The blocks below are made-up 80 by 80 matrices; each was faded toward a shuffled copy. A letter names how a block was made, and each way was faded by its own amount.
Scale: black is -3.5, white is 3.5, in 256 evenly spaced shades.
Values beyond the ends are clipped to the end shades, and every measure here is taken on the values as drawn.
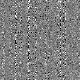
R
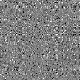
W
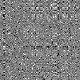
W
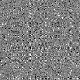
W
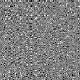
W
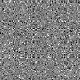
W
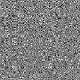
W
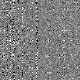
R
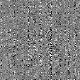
R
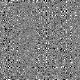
R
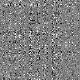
R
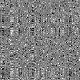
W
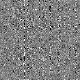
R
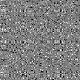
W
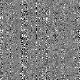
R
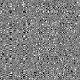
W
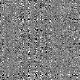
R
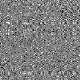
W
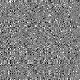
W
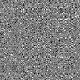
W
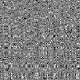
W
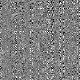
R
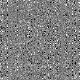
R
